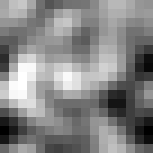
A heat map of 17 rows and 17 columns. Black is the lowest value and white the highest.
Histogram: bell-shaped. Average level on the scale: 50%. Ninth with the lowest average: bottom right. Mirror symmetry: none.
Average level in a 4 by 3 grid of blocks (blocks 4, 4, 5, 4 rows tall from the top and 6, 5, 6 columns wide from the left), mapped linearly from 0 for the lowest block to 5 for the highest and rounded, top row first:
3 3 3 | 3 3 2 | 5 4 0 | 0 1 1
